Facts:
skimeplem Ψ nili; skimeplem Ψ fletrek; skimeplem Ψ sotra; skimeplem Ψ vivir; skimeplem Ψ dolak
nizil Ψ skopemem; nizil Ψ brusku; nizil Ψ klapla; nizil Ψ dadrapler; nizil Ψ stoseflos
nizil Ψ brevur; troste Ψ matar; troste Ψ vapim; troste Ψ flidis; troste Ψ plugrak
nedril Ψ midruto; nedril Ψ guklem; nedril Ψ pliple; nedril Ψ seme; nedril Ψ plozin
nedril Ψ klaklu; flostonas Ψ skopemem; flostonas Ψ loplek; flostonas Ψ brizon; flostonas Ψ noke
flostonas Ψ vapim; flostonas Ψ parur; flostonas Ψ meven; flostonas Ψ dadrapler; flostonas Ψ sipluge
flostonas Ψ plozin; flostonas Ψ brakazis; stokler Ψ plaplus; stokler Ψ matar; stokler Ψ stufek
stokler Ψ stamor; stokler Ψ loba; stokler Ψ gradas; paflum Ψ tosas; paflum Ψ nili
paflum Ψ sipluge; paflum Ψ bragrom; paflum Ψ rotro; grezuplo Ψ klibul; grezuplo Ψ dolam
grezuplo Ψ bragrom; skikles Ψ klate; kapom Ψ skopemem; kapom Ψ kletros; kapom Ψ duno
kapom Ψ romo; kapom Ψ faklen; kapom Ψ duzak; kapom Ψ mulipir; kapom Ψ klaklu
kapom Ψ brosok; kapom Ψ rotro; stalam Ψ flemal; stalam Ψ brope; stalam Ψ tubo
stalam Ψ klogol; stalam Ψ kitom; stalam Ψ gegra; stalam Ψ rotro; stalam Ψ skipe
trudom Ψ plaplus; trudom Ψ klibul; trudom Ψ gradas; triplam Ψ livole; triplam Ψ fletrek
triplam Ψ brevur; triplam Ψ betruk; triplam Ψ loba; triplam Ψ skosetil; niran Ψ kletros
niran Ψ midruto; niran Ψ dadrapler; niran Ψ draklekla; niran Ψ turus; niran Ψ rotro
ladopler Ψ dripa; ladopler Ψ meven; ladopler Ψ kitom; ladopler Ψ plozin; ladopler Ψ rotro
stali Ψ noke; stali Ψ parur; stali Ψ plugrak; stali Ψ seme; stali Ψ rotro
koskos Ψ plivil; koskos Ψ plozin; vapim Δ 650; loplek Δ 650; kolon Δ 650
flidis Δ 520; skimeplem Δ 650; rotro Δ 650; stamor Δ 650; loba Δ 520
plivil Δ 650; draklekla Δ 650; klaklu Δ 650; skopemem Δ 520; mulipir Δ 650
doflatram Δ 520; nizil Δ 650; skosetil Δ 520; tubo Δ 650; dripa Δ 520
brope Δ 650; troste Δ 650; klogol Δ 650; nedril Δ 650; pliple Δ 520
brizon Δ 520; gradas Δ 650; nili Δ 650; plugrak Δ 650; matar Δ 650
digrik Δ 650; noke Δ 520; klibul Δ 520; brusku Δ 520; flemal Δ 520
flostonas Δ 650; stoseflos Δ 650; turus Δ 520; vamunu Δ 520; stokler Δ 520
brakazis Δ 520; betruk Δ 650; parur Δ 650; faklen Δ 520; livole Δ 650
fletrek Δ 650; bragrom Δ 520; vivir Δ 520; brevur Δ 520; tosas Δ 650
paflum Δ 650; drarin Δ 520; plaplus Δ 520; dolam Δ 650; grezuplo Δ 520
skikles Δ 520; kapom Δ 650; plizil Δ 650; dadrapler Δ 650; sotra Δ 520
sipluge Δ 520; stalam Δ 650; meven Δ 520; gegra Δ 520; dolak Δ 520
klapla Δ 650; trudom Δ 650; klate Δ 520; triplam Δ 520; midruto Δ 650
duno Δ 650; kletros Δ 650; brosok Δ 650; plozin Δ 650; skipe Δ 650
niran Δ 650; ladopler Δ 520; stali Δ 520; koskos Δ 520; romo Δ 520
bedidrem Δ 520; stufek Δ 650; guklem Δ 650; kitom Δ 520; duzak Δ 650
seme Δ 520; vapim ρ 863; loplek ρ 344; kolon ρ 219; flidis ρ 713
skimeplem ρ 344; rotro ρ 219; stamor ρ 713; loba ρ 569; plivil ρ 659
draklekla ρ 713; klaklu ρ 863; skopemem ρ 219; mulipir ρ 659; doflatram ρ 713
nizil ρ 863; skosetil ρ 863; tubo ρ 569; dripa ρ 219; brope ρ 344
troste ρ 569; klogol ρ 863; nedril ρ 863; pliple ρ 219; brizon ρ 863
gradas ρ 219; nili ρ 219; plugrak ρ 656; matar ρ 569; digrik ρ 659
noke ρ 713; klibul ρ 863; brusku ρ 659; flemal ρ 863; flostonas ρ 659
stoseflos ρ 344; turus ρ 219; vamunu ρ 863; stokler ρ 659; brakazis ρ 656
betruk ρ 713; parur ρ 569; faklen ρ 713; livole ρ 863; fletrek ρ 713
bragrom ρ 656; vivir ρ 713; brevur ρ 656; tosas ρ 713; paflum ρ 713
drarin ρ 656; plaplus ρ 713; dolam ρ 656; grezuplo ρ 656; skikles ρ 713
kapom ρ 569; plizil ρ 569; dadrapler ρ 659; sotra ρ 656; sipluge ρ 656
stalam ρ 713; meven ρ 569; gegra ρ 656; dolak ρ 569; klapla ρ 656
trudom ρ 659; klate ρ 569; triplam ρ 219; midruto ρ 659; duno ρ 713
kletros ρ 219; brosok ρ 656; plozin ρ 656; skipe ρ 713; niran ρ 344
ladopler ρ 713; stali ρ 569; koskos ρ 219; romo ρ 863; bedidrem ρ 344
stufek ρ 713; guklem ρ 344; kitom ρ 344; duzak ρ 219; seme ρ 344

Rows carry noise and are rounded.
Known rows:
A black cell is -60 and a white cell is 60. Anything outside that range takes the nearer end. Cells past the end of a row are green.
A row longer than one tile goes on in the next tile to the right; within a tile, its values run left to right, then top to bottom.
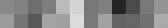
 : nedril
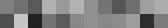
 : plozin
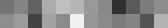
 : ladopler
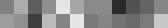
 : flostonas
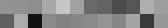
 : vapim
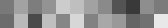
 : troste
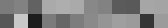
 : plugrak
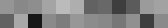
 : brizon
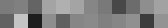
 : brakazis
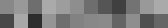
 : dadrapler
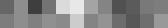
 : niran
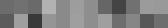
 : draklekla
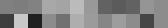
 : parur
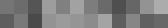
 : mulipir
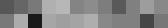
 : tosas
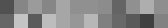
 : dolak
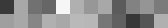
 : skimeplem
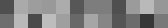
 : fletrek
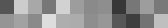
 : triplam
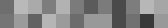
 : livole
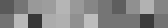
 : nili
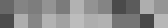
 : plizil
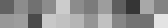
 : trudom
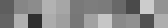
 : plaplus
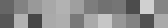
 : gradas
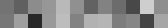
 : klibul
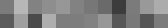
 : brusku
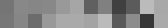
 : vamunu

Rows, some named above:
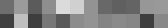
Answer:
loplek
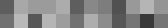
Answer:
fletrek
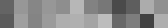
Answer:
kolon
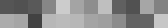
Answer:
grezuplo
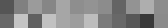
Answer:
dolak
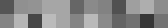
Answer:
vivir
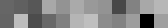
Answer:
gegra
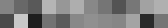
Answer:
plozin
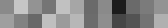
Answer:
nizil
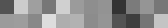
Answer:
triplam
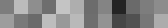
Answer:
nizil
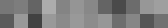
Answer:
draklekla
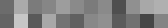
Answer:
brevur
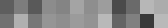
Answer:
drarin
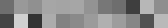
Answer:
matar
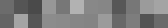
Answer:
brosok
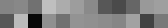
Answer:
noke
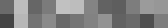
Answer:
stoseflos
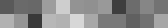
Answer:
paflum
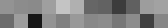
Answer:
brizon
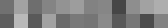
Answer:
klapla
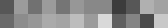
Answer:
skikles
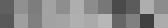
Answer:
kolon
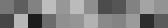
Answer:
rotro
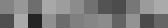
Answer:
dadrapler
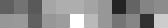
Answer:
stalam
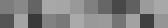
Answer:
plivil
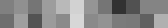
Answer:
koskos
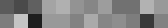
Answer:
bragrom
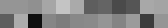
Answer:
vapim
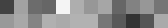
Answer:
skimeplem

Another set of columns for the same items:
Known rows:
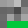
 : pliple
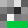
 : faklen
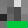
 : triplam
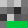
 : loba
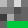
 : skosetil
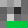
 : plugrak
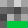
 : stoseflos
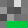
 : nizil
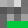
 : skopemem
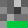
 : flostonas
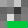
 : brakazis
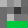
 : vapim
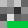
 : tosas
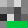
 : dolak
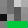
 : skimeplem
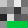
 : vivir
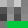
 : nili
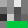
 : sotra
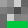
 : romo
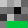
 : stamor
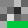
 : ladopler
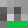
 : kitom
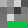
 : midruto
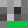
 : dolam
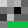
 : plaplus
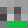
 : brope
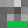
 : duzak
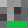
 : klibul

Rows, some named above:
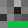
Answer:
stokler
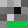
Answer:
flidis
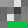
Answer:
brosok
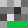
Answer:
tosas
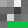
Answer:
klapla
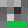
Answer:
plugrak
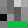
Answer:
skimeplem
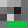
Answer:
matar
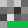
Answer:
tosas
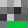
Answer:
loba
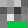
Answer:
plozin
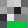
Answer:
klate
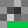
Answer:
stali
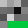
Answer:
flidis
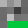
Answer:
vapim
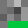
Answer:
koskos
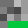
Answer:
niran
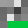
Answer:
brosok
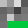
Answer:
dadrapler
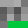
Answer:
dripa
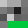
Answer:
matar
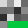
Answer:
fletrek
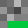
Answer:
nedril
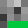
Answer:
kolon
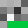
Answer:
skipe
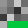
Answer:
paflum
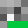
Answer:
tubo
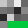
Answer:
betruk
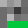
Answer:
vapim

